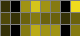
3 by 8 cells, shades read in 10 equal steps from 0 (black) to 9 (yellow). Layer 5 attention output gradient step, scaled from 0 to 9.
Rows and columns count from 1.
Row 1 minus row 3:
0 0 1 1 0 -1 0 4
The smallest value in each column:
2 0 4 5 4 4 0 4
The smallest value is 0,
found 4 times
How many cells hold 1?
0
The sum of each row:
36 28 31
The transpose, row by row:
2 3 2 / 0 2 0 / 6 4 5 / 8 5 7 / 6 4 6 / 5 4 6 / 0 2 0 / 9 4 5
